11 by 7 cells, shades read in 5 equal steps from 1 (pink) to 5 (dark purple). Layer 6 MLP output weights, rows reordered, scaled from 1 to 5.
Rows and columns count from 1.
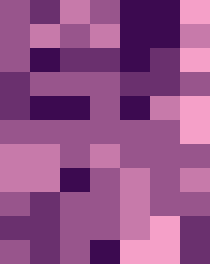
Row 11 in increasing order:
1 1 3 3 4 4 5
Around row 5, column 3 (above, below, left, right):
3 3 5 3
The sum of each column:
34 38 37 34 37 34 25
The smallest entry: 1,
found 7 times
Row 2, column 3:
3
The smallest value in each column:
2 2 2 2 1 1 1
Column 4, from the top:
3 2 4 3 3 3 2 3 3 3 5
